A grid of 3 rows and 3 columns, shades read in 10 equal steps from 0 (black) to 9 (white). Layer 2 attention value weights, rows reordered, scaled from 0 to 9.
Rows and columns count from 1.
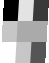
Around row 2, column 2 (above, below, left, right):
8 7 7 6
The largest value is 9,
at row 3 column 1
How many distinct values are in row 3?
3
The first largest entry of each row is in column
2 1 1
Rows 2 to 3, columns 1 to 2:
7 6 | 9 7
